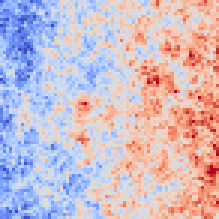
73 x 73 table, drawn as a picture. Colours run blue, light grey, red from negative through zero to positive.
Grain: blotchy. Odd rows or columns: none. Histogram: bell-shaped. Slope: up to the right.
